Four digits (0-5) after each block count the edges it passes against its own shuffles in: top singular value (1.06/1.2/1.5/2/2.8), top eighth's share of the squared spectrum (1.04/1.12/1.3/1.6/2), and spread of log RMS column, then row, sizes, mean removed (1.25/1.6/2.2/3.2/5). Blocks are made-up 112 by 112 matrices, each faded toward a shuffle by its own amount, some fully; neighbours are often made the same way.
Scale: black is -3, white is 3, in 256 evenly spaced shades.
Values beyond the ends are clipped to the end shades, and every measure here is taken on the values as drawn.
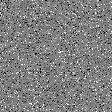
3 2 0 0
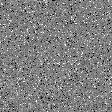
3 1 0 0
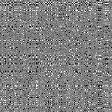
5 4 3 3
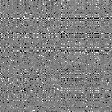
5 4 3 3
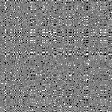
5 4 3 3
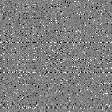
5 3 2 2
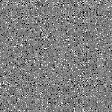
4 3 2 2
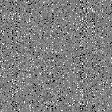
4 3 2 1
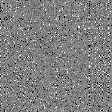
4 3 2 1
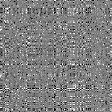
5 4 3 3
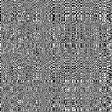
5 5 4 4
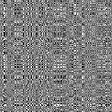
5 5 4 4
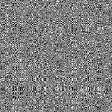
5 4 3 3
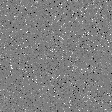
0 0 0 0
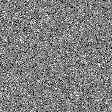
2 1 0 0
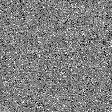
3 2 1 1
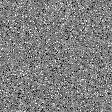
0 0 0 0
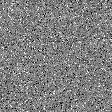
2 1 0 0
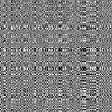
5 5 4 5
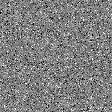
3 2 0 1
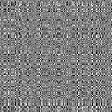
5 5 4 4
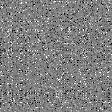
4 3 1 2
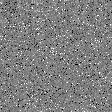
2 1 0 0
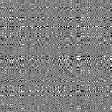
5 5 3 4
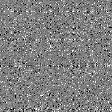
4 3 1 2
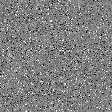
3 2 0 1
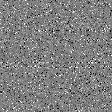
3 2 0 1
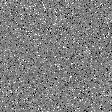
0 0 0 0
